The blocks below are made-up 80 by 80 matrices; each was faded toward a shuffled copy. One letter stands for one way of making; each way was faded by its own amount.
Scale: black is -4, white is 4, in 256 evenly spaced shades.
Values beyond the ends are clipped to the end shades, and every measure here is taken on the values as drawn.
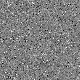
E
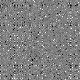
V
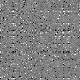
V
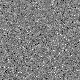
E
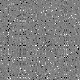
V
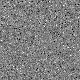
E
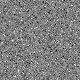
E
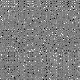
V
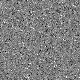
E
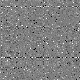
V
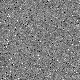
E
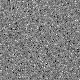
E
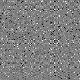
V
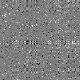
V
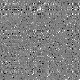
V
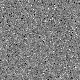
E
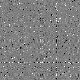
V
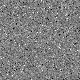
E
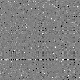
V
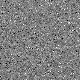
E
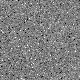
E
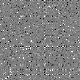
V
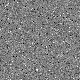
E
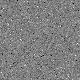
E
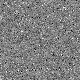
E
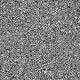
E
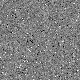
E
